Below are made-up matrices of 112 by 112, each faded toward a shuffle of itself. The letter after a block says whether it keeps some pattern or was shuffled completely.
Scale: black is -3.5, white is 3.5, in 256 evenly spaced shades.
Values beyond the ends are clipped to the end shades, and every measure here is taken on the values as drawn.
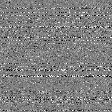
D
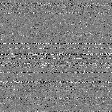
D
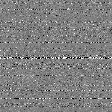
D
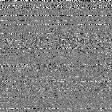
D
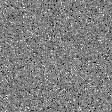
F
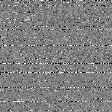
D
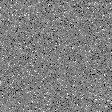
F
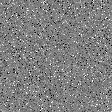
F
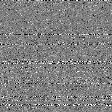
D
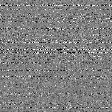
D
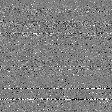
D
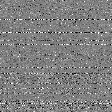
D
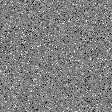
F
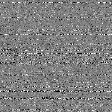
D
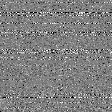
D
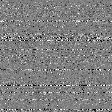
D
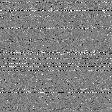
D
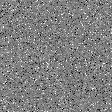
F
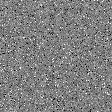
F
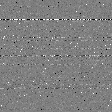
D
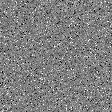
F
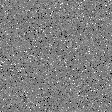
F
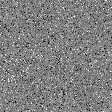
F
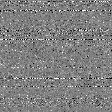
D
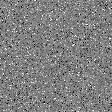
F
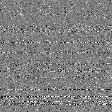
D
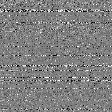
D
